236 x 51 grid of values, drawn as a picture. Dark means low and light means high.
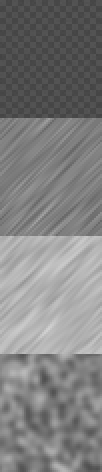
It is made of 4 by 1 panels. Panel 1,1: low, checkered, faint in contrast. Panel 2,1: middling, slanting up to the right, faint in contrast. Panel 3,1: high, slanting up to the right, faint in contrast. Panel 4,1: middling, blotchy.
